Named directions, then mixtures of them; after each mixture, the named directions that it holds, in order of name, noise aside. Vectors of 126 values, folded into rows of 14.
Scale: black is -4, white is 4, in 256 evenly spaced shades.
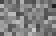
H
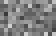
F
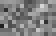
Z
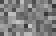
F, H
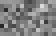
Z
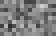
H, Z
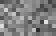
H, Z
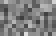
F, Z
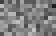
H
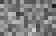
H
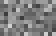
F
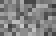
H, Z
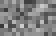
H, Z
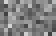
F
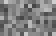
F, Z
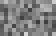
F, Z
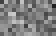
F, H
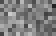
F, H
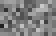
Z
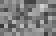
H, Z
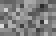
Z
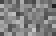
H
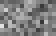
Z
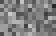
F, H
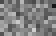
H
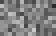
H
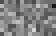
H
